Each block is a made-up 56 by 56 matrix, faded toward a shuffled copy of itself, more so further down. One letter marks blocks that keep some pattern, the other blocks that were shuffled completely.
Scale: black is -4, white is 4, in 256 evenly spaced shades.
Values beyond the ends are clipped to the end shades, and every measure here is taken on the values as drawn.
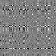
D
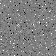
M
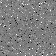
M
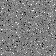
M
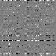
D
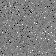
M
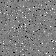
M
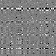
D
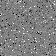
M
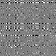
D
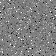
M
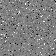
M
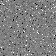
M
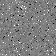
M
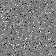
M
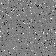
M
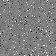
M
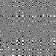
D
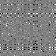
D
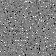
M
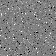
M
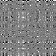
D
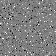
M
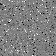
M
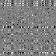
D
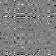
D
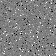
M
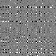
D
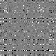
D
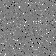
M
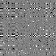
D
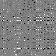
D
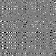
D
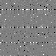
D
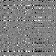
D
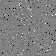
M
